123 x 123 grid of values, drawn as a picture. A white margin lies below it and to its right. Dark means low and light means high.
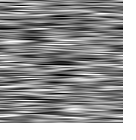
Streaks run across, left to right. The values follow a bell shape. Overall the values sit about 50% of the way up the scale. Neither half mirrors the other. There is no overall slope.
